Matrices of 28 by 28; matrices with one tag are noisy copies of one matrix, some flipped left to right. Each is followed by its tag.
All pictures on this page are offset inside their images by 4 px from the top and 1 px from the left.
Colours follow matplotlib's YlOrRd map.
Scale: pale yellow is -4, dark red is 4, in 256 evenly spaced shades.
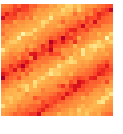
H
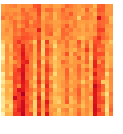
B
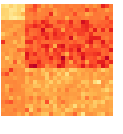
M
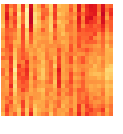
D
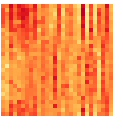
D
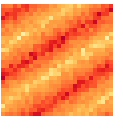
H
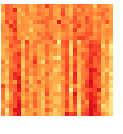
B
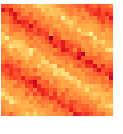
H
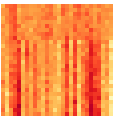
B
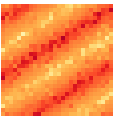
H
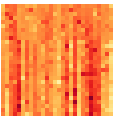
B
